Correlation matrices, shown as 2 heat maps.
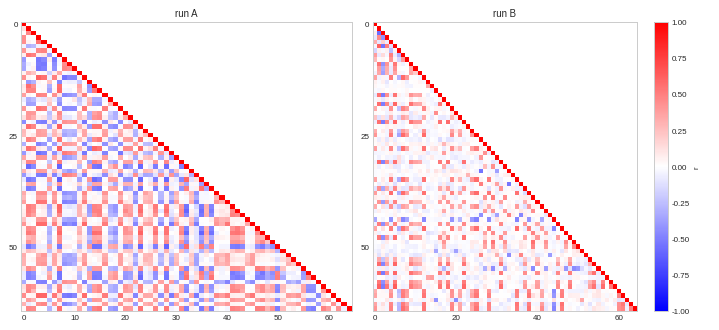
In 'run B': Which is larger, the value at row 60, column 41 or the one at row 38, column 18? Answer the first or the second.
the first
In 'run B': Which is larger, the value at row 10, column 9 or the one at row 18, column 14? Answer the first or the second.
the first
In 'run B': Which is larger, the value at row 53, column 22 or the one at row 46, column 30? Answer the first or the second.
the first
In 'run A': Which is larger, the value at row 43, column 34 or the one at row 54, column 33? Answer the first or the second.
the second
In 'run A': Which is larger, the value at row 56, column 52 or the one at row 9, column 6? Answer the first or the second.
the first
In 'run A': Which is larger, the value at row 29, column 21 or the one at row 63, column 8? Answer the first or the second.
the first
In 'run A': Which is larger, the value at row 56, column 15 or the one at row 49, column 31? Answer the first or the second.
the second
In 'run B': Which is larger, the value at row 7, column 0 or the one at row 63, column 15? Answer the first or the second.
the first
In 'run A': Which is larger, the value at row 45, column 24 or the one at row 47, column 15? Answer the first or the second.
the second
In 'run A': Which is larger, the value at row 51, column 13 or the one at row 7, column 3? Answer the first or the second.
the second
